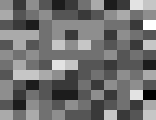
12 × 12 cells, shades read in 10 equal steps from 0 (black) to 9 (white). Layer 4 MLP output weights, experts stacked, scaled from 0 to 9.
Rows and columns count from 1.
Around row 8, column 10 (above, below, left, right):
3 4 3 4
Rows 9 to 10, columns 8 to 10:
2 5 4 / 5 2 4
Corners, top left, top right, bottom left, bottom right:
5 7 6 7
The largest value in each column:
6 7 7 6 8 7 7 6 7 6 8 9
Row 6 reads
5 4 5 4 4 4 4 4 5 3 4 3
